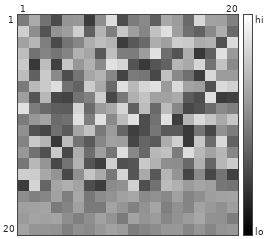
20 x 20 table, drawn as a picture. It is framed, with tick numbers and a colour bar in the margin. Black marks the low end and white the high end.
Mirror symmetry: none. Seam: horizontal, 80% of the way down, the bottom part calmer. Ninth with the highest average: top right. Calmest part: bottom right. Slope: none. Grain: fine.
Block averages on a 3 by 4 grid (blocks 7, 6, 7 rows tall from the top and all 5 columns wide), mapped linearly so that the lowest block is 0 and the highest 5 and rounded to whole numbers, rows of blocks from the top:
3545 | 0522 | 4343
